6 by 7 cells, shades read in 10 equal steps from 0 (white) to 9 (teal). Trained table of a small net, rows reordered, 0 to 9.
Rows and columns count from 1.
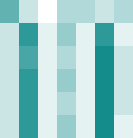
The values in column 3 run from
0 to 1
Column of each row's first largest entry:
1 2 6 6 6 6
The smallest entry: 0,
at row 1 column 3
